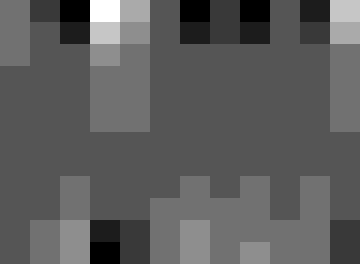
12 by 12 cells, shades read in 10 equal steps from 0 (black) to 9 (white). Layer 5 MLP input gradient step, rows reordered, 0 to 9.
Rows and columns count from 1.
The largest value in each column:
4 4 5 9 6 4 5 4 5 4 4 7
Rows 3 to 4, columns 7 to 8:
3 3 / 3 3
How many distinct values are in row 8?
1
